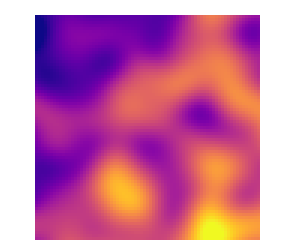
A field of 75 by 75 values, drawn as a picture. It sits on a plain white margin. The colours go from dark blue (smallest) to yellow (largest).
There is an overall slope up to the bottom right. Neither half mirrors the other. The top left is the calmest part. The top left is the ninth with the lowest average. The texture varies smoothly and slowly. No lone cell stands out from its neighbours. No row or column stands out. The bottom right is the ninth with the highest average.
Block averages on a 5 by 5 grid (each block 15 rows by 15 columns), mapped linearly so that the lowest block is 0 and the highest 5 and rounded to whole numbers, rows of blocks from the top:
0 1 1 3 2 | 0 1 3 4 4 | 2 2 3 2 3 | 1 4 3 3 4 | 2 3 4 4 5
